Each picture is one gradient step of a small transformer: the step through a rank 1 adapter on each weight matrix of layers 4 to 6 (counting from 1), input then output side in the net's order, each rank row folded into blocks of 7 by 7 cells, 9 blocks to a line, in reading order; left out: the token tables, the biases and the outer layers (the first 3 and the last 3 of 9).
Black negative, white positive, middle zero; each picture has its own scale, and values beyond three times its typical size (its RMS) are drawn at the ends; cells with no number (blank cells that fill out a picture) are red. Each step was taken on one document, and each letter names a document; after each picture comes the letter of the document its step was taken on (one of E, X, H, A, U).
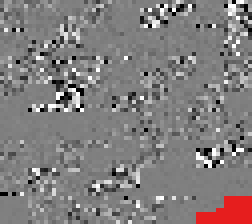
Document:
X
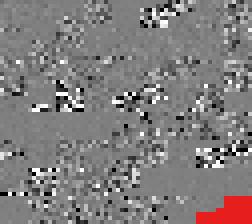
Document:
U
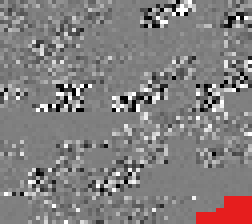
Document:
X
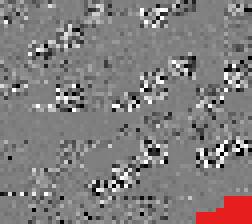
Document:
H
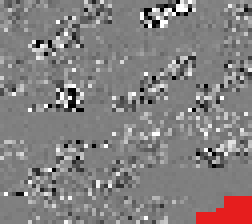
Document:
X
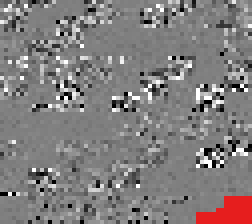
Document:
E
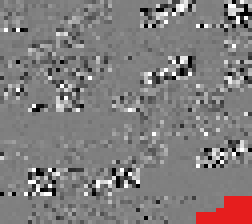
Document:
U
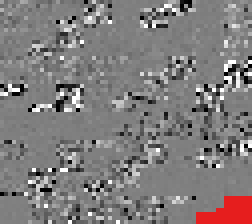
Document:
U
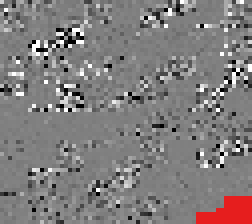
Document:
H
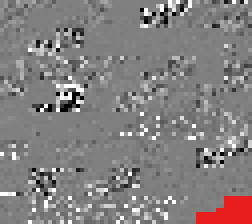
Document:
E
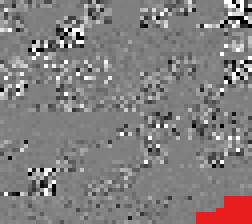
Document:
H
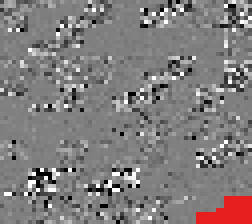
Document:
E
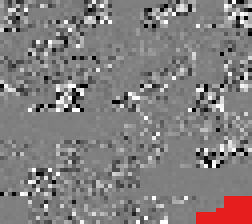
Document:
X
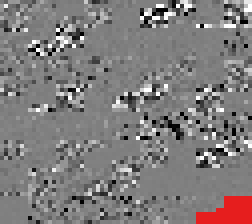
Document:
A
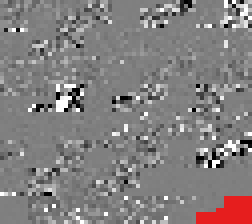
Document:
X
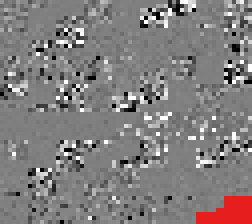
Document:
H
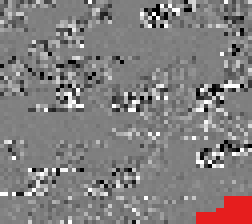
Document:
E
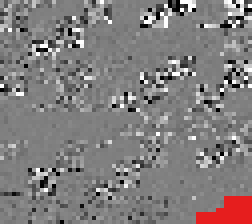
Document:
H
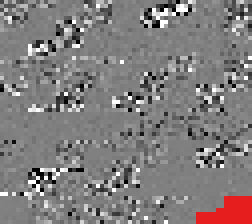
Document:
X
